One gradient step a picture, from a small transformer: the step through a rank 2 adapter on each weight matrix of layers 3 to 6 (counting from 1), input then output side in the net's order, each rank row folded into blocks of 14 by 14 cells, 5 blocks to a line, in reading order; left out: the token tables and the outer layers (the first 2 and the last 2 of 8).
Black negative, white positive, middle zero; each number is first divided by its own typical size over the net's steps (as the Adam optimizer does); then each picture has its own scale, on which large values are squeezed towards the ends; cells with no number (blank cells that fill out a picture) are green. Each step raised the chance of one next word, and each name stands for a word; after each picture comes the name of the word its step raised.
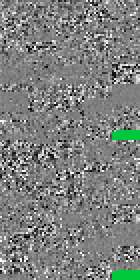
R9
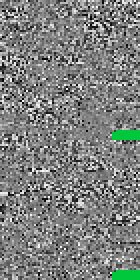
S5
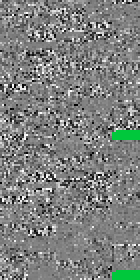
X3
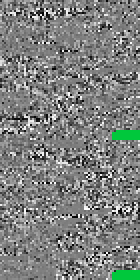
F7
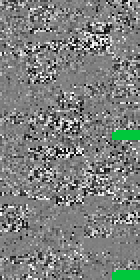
X3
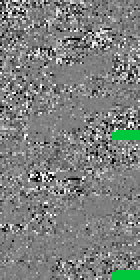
X3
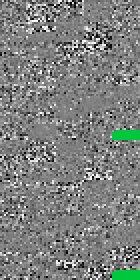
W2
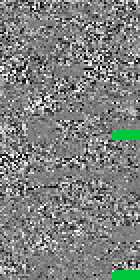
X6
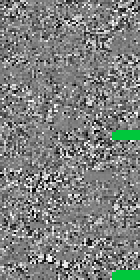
X6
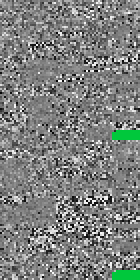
S5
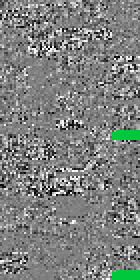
R9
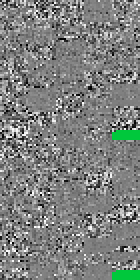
F7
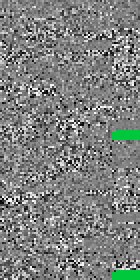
S5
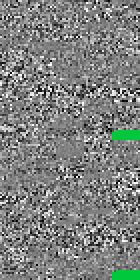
F7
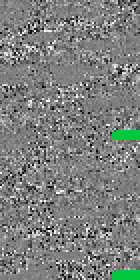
R9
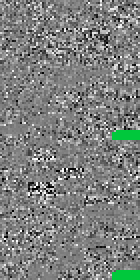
R9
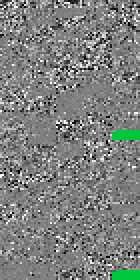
W2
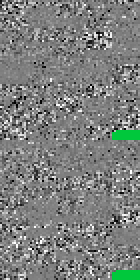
W2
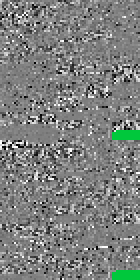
R9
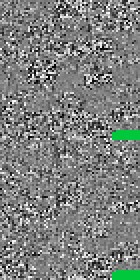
X6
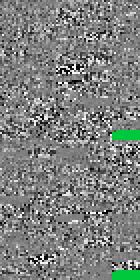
X6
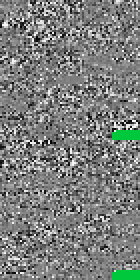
F7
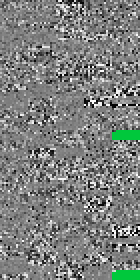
X6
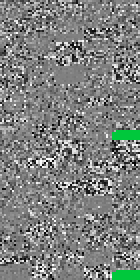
S5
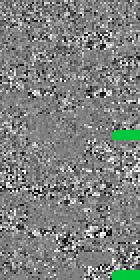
W2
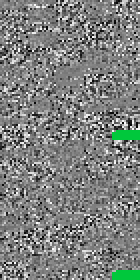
X6
